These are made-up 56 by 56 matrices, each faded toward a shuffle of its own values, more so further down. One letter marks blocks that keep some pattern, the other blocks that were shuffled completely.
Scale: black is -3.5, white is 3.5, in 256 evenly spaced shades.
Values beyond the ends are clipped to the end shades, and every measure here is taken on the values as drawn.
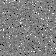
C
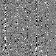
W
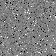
C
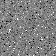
C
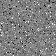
C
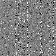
W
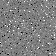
C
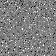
C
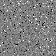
C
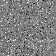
C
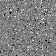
C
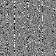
W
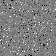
C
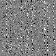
W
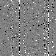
W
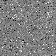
C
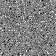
C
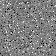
C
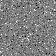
C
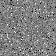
C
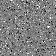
C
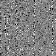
W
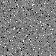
C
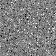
C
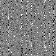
W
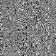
W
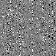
W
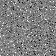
C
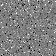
C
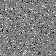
C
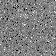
C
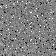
C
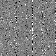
W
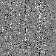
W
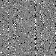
W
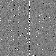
W
